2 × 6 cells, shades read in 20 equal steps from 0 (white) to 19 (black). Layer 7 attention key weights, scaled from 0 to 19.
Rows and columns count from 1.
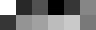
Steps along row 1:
up down up down down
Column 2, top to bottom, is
16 8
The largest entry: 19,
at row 1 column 4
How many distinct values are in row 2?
6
